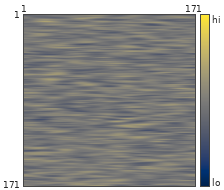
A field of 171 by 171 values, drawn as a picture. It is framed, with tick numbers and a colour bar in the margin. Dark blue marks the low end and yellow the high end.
Overall the values sit about 50% of the way up the scale. No overall slope runs across the table. Streaks run across, left to right. The histogram is bell-shaped.
